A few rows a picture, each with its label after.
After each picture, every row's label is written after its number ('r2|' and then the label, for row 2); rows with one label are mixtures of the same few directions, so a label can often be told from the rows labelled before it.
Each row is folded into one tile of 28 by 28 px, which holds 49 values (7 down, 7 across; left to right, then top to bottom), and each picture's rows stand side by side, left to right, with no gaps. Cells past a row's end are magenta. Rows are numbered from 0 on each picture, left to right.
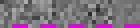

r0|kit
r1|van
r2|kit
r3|kit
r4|kit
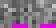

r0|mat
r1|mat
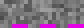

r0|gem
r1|van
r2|mat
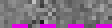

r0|mat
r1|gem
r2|mat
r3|van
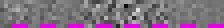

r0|van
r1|kit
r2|kit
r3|gem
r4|gem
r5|kit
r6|mat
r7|mat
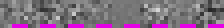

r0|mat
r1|van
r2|kit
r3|gem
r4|kit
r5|van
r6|mat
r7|van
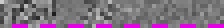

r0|kit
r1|van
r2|mat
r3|kit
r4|van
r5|gem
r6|van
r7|kit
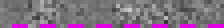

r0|van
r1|van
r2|gem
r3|van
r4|van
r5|kit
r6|van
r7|gem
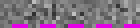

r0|kit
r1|van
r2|kit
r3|kit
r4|mat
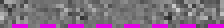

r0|gem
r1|van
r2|mat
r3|gem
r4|gem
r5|kit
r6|gem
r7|van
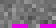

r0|kit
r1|mat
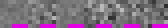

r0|gem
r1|kit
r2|kit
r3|van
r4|gem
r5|mat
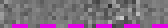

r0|gem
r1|mat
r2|van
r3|mat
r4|van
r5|mat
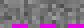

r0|van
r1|kit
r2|mat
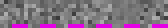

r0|van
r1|mat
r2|kit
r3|mat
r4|van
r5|kit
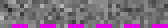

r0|gem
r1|gem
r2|mat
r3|van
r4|van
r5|mat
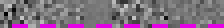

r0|kit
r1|van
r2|mat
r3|van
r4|gem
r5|mat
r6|van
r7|gem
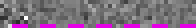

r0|mat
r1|van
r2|van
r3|gem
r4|gem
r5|van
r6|kit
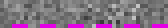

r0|van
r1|van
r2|van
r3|mat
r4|mat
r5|mat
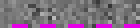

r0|mat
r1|mat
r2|kit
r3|mat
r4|kit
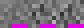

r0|kit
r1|kit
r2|kit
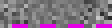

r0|mat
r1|kit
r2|kit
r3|kit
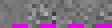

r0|gem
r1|kit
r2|gem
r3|kit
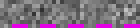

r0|gem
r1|kit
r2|van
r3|kit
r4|kit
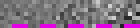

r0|kit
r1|van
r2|kit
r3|mat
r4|kit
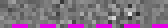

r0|gem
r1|kit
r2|gem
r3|kit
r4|kit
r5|kit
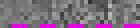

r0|mat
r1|van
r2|kit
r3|van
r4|kit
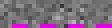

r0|van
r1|mat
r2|mat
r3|mat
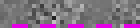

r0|gem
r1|kit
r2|mat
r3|mat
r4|mat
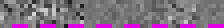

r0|gem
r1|van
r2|mat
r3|gem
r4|gem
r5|van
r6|mat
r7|kit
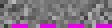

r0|gem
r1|mat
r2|kit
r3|kit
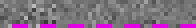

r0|mat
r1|mat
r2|gem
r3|kit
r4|gem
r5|gem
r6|mat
